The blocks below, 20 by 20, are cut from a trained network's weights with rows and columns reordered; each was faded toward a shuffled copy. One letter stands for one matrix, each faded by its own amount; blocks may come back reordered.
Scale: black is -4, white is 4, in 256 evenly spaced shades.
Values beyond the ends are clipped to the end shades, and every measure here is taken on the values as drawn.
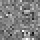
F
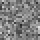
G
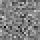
F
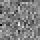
F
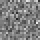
G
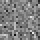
G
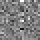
F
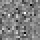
F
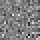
F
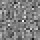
G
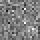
F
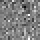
F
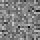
G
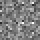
F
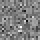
F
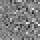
F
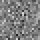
G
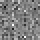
F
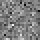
G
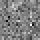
F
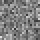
G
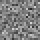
G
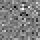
F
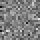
G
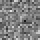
G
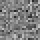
F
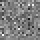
F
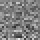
F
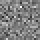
G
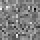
F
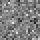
G
